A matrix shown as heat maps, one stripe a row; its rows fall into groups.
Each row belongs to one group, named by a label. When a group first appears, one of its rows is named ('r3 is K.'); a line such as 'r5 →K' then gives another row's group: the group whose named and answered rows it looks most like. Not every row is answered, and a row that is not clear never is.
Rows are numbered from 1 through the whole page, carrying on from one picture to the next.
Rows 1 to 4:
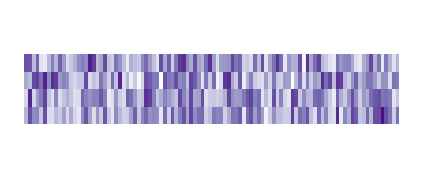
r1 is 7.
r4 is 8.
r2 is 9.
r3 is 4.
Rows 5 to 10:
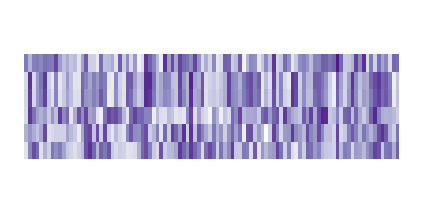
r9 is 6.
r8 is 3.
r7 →4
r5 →9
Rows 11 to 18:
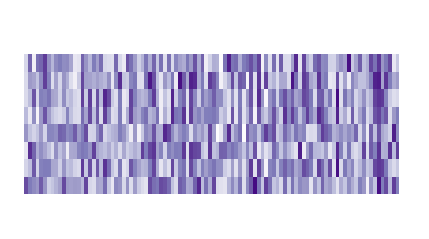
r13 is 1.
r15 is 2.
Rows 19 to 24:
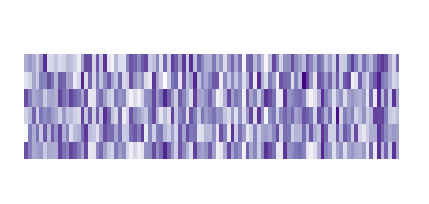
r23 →3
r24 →2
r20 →1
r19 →6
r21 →2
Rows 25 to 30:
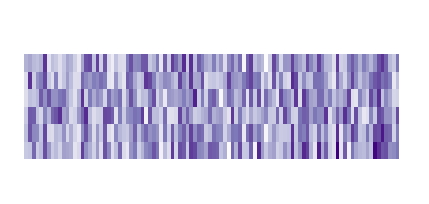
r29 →8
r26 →4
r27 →1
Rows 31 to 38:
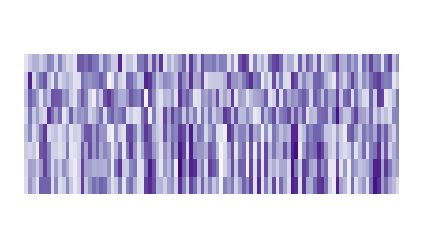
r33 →3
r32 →4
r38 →4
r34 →2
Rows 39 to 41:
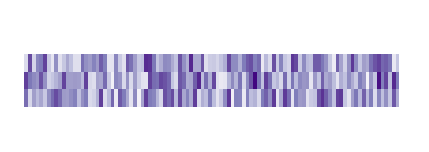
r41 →2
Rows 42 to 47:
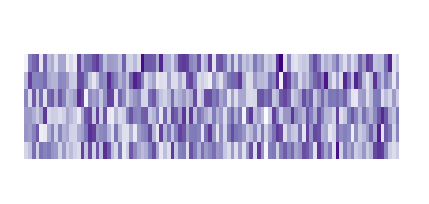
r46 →7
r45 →6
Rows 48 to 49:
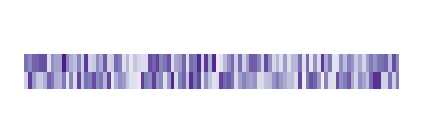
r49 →7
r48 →9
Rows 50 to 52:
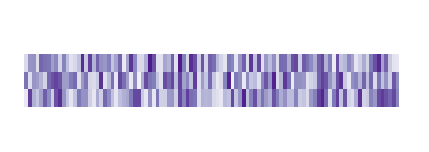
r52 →3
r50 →1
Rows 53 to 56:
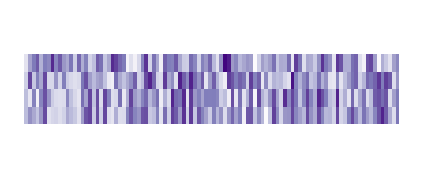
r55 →6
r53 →2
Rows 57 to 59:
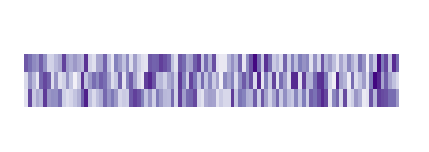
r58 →4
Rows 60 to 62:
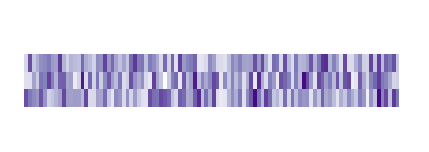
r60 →3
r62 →9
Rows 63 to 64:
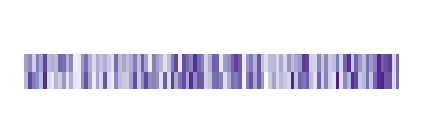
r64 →8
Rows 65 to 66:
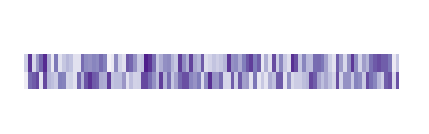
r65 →4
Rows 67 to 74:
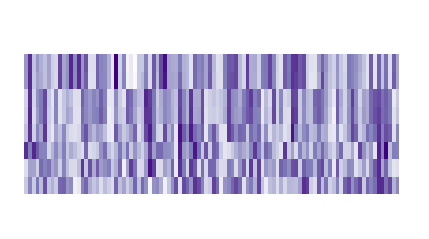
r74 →8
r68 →2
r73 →1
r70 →4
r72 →9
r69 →4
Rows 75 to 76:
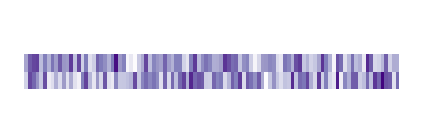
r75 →2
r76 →8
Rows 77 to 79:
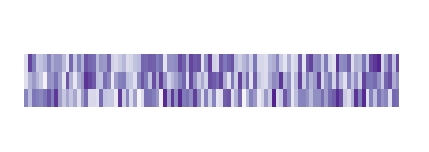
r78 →7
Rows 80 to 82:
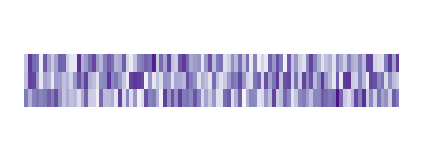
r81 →3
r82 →9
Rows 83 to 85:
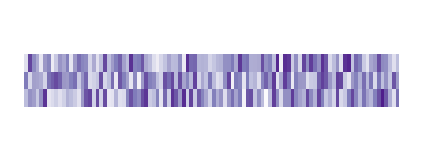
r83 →3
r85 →6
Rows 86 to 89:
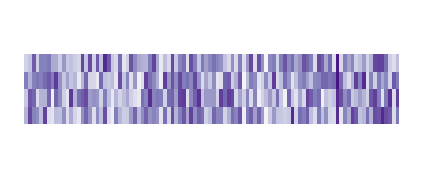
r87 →9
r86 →1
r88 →7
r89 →8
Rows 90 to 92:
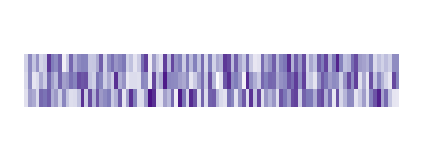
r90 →2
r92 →1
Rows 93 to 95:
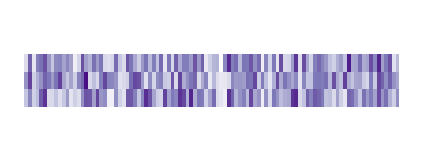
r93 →4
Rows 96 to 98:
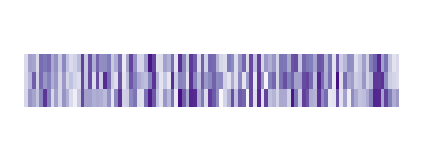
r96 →1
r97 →1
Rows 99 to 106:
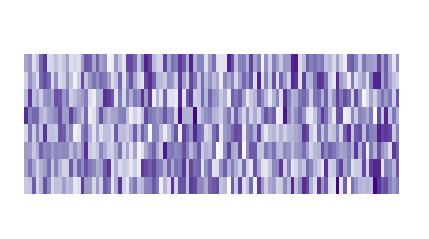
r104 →9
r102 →2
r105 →7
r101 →3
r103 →8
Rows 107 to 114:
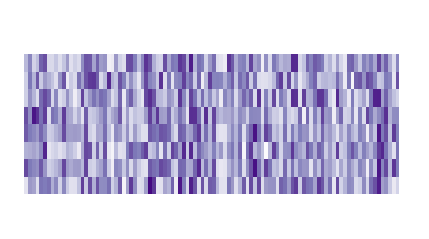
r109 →4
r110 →9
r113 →9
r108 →7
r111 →9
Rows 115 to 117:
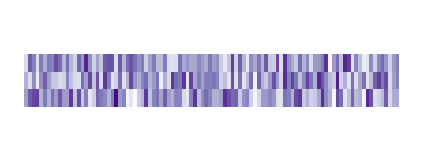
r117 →2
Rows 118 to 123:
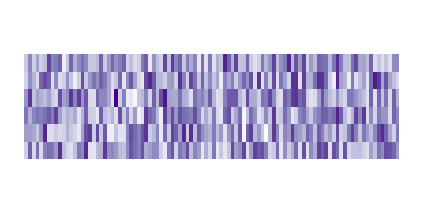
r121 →9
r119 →4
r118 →2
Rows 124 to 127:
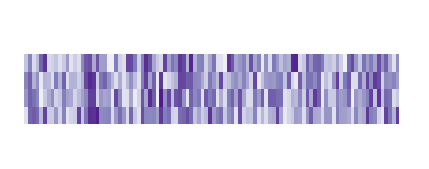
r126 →7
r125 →7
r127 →7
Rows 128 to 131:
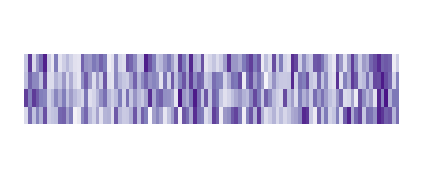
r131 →8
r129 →8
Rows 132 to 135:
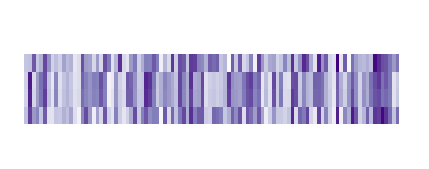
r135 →8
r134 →4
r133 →4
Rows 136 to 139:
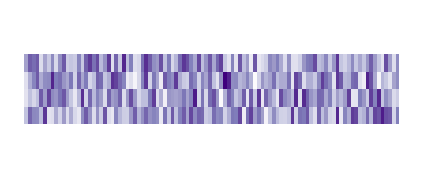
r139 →8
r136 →7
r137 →2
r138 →1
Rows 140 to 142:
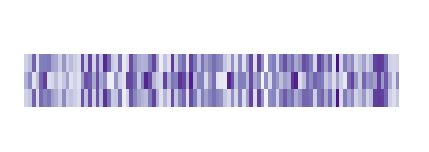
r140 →1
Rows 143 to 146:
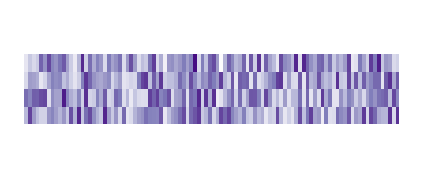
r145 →9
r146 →7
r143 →1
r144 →7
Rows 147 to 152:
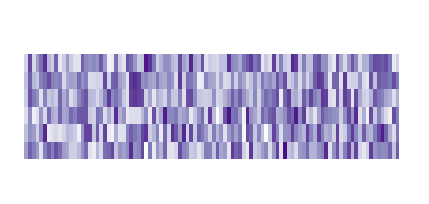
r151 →6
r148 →3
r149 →3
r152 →3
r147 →4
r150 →2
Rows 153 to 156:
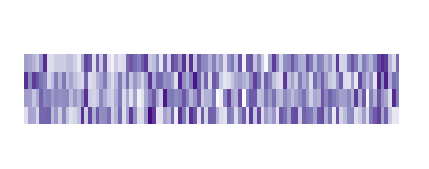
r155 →9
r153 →6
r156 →1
